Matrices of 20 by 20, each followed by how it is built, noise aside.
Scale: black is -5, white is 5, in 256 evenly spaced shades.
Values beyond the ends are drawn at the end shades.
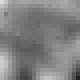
smooth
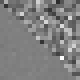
upper triangular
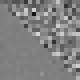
upper triangular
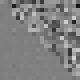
upper triangular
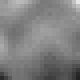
smooth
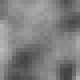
smooth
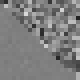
upper triangular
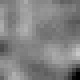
smooth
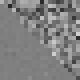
upper triangular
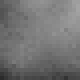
smooth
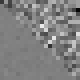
upper triangular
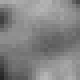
smooth
